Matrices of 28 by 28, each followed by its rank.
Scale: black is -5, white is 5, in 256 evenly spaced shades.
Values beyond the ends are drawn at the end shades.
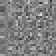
five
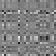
two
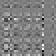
two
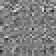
five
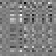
two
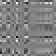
two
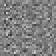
five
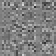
five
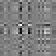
two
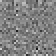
five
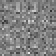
five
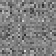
five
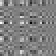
two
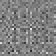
five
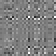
two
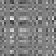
two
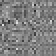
five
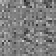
five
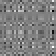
two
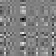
two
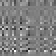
two
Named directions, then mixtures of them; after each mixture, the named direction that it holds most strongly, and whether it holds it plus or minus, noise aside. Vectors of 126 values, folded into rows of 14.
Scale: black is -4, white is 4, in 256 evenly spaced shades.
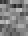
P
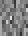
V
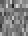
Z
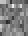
P, minus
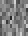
V, minus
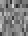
Z, minus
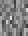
V, plus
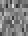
Z, minus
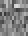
Z, plus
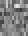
Z, plus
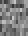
P, plus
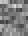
P, minus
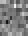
P, minus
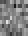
P, plus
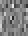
Z, minus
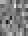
V, minus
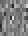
Z, plus
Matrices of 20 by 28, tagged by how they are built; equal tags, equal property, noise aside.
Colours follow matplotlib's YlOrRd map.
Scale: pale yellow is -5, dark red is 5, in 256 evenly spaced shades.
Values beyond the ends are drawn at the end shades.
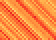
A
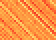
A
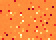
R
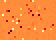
R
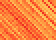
A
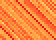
A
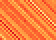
A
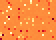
R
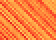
A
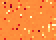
R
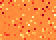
R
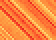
A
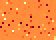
R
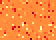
R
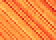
A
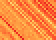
A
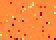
R
